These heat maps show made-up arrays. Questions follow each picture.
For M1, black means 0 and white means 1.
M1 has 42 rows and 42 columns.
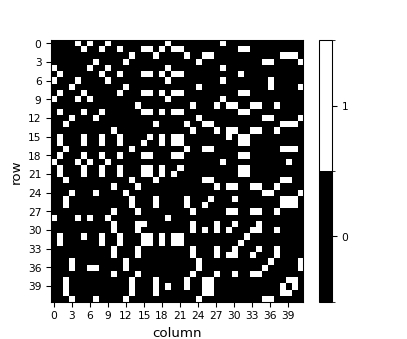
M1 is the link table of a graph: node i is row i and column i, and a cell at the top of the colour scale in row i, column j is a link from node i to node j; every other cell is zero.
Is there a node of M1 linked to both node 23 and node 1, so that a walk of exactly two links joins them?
no
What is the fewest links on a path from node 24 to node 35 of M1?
1
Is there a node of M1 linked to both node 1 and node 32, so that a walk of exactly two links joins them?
yes
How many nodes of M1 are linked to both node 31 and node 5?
8
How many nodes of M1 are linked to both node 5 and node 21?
8
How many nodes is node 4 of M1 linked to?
5
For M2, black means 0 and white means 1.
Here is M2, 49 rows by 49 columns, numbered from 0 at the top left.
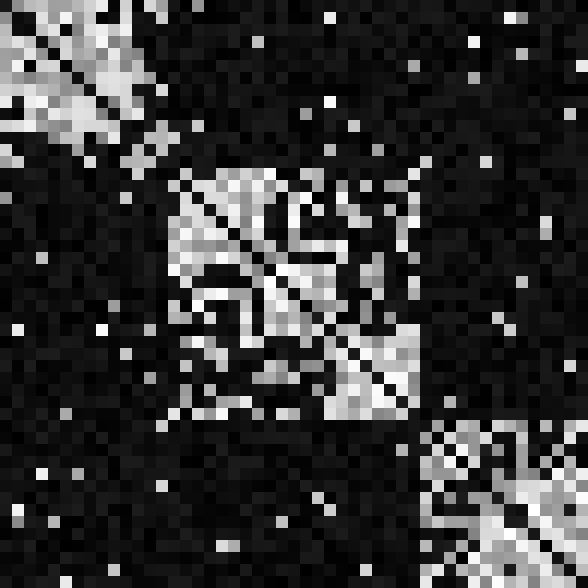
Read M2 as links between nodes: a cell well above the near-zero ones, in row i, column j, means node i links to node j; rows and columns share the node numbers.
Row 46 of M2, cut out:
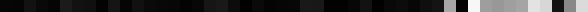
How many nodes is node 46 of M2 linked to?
10
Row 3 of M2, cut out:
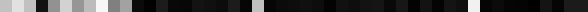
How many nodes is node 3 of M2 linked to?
12
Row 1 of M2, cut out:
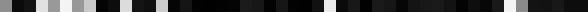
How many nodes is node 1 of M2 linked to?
11
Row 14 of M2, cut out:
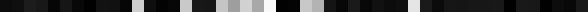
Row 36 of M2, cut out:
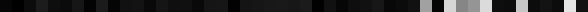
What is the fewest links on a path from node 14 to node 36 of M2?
4
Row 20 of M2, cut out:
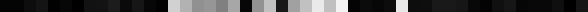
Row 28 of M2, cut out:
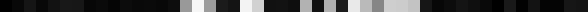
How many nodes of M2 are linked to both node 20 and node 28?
7
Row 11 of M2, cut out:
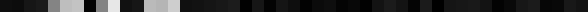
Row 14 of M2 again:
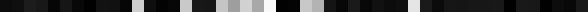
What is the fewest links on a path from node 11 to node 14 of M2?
1
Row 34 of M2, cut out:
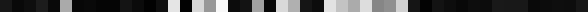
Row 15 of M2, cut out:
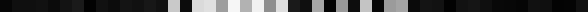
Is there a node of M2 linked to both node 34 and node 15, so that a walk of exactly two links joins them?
yes
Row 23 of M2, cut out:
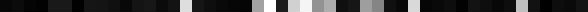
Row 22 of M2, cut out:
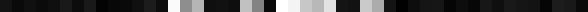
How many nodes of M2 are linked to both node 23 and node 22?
8
